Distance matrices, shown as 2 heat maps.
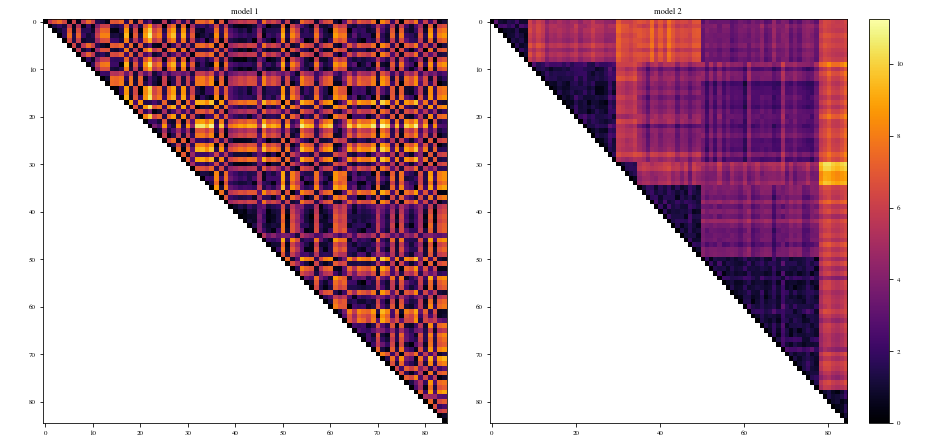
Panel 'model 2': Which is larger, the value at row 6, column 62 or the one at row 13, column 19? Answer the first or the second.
the first
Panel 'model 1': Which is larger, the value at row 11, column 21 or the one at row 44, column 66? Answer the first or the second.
the first
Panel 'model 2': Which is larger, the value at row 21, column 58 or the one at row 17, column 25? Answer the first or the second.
the first
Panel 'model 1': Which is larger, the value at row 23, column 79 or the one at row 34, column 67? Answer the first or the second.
the first
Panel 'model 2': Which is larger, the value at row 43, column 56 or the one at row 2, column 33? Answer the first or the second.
the second
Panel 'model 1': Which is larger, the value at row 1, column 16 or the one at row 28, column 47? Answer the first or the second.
the first
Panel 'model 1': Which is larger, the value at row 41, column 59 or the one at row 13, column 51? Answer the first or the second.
the second
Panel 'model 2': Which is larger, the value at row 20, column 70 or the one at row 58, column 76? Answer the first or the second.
the first
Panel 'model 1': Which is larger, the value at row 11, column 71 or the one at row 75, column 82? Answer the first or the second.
the first
